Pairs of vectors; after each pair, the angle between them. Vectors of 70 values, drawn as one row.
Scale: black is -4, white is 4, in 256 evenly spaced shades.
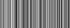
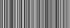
partly opposed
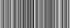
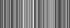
nearly opposite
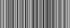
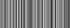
partly opposed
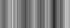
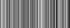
orthogonal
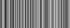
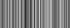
orthogonal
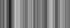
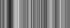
nearly parallel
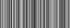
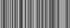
nearly opposite
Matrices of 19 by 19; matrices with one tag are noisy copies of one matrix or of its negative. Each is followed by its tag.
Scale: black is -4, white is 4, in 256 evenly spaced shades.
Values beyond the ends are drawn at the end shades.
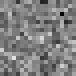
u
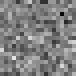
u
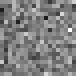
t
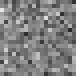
t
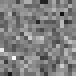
u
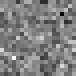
u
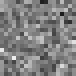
u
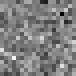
u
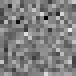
t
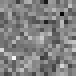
u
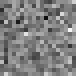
t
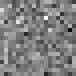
t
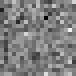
t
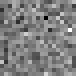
t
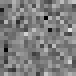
t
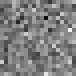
t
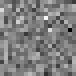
t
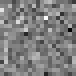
t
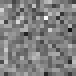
t
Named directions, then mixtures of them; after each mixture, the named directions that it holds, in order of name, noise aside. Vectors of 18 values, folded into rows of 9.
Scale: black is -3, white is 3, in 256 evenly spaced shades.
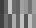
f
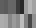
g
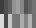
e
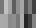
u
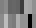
e, f, g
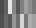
f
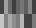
e, g, u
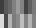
e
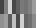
f, g, u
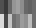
e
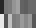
e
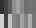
e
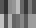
e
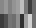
g, u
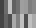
f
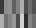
e, f, u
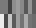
e, f
